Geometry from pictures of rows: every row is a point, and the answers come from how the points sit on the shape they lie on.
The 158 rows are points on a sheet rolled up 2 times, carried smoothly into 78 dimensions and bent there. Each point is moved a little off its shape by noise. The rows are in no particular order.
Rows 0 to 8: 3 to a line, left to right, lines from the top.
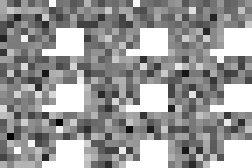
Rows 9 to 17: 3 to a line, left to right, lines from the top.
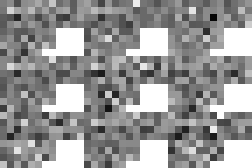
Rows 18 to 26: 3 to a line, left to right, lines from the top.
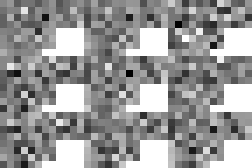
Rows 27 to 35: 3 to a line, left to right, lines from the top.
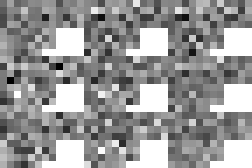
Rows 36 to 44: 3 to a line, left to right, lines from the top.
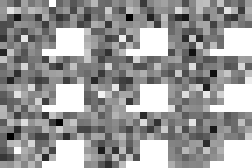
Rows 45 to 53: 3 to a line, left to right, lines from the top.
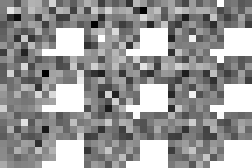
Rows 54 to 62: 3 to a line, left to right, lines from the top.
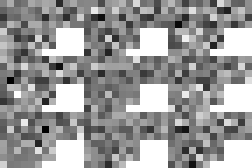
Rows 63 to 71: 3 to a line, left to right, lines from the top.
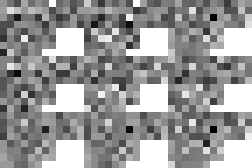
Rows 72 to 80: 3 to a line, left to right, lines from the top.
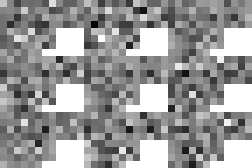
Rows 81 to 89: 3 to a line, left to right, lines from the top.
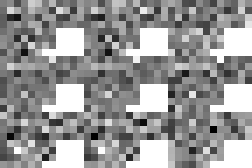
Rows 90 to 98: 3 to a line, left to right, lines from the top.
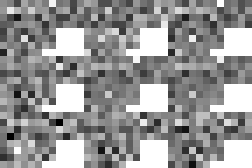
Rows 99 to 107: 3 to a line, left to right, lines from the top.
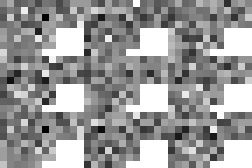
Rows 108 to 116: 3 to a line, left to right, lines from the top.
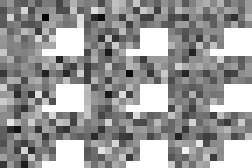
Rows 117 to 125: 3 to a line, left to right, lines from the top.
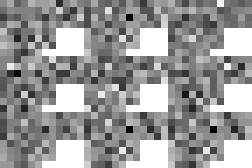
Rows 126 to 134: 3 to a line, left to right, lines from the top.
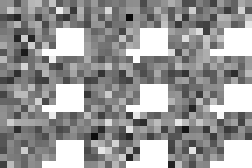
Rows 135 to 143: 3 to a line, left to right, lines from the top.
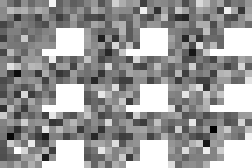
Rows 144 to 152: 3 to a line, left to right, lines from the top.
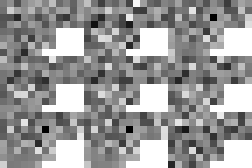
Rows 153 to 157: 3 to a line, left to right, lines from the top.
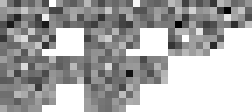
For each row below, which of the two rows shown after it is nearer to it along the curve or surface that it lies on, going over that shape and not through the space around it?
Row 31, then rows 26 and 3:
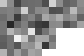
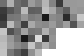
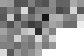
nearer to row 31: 3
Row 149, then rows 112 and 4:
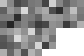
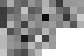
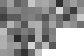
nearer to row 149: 112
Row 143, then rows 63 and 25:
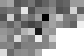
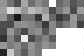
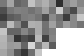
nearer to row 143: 25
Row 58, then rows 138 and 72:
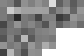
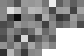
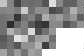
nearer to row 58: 72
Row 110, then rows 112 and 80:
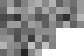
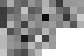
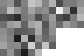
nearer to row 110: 112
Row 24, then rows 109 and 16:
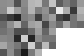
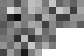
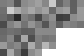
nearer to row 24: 109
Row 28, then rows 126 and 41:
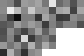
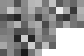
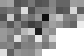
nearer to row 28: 126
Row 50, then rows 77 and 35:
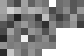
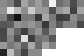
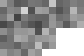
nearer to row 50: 77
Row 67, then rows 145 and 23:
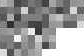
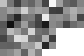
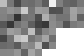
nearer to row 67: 23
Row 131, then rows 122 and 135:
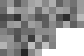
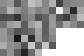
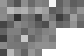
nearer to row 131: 135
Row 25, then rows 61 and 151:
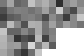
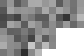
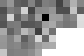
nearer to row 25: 151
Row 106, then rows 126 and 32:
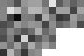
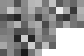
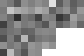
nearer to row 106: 126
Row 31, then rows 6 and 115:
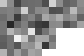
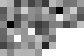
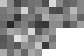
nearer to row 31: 115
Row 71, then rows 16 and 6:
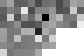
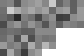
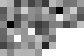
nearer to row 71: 16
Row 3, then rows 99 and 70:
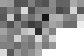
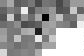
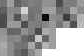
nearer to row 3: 99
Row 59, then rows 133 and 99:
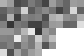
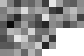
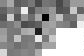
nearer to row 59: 99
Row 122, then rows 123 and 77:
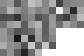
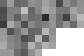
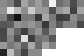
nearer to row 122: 77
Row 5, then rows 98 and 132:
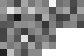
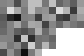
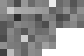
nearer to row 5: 98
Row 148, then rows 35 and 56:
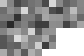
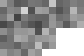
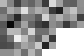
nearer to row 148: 35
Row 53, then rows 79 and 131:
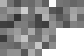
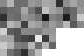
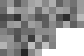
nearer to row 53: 131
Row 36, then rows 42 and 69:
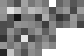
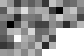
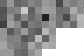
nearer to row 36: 42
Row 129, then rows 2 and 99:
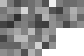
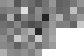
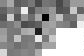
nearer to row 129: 99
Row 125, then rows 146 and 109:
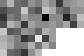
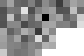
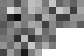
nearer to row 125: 146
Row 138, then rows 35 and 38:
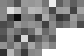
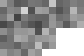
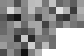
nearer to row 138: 38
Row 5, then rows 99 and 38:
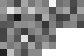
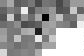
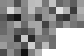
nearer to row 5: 38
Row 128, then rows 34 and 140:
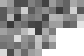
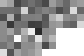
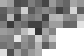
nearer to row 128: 140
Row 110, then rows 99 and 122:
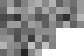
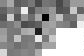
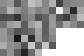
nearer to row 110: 99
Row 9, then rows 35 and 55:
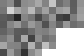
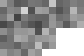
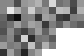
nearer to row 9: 35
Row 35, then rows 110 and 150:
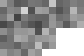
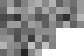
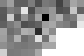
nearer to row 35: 110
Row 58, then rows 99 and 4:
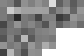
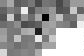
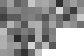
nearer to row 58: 99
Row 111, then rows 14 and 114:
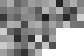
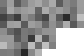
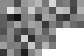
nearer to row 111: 114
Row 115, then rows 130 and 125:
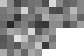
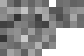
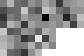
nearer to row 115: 130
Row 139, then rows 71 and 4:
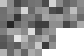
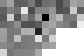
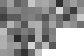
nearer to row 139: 71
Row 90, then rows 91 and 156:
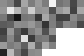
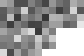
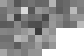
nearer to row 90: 91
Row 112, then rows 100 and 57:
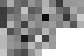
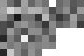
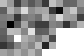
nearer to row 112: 100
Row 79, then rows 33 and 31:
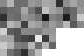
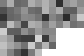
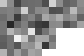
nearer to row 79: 33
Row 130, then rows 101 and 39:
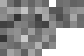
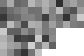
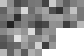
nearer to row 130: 39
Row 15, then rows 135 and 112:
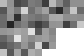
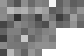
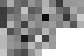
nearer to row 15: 135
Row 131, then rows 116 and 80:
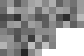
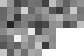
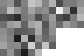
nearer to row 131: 116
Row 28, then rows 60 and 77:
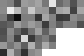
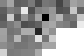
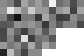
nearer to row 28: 77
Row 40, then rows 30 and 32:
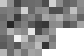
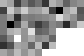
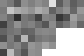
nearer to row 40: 32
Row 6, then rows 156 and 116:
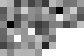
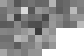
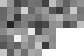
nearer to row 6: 116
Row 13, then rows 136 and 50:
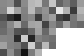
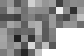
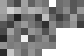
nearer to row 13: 136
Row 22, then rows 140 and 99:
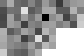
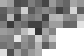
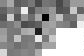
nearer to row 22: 99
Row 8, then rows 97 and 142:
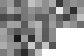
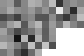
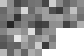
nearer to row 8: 97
